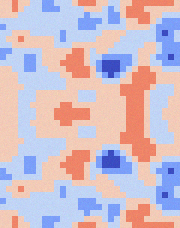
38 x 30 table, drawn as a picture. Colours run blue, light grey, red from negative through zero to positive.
On average the colour sits 50% of the way up the scale. The texture is blotchy. It is mirror symmetric from top to bottom. The middle right is the ninth with the highest average.
